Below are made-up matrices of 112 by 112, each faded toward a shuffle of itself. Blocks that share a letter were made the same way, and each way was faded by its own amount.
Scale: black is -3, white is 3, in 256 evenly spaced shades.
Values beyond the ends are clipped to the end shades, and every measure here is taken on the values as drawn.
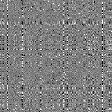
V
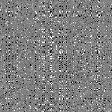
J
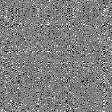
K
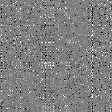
K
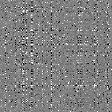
J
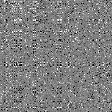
K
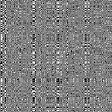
V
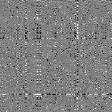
J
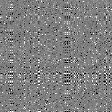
J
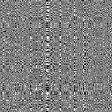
V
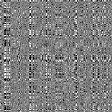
V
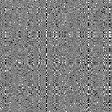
V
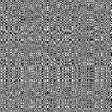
V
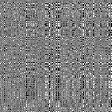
V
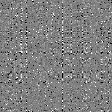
K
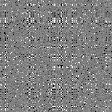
J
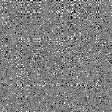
K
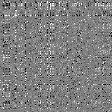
J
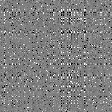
J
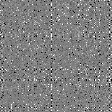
K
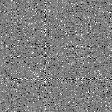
K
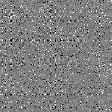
K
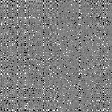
J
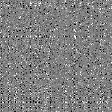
K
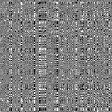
V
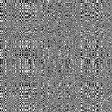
V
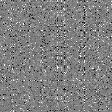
K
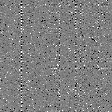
K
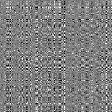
V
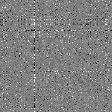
K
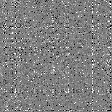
K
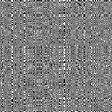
V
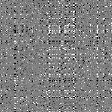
J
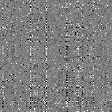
J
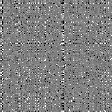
J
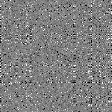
K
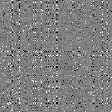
J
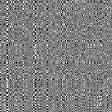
V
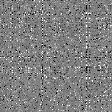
K
